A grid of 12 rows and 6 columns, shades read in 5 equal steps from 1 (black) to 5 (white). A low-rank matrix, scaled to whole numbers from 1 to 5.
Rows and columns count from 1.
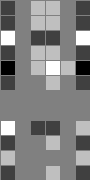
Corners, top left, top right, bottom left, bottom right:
2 2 2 2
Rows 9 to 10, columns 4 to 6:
2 3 4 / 4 3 2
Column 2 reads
3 3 3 3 3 3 3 3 3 3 3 3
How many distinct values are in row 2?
3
